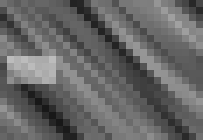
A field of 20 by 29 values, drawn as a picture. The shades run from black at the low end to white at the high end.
Odd patch: higher, in the middle left. Slope: none. Grain: diagonal, down to the right. Ninth with the highest average: middle left. Mirror symmetry: none.
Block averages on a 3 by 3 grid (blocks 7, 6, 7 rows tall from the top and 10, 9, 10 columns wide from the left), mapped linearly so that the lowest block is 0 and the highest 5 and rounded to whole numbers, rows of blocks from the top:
213 | 522 | 031
